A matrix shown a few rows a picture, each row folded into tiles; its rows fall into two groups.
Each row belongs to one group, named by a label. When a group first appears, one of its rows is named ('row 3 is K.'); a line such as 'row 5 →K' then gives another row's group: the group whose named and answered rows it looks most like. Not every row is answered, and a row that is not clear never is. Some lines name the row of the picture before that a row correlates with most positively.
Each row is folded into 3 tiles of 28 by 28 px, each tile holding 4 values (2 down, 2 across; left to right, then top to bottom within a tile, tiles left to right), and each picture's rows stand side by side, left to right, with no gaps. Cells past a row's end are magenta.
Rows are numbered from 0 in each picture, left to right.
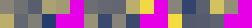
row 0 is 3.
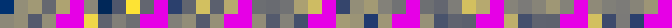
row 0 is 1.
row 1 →3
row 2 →1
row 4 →1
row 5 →3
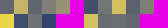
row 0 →3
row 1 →1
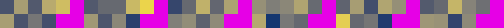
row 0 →3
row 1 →3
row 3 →3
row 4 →3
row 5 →1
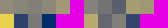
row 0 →3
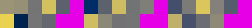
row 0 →3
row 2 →1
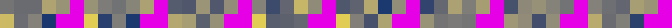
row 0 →3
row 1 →3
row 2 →1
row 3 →3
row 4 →1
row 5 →1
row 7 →3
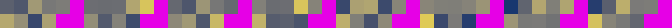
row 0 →1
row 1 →3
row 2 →1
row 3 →3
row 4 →1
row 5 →3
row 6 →1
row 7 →1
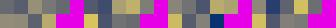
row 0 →1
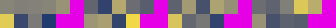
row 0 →3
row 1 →1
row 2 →3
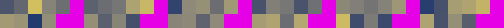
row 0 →1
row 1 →3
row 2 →1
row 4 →3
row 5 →3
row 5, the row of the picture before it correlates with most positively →3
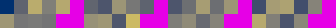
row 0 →1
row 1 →1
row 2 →1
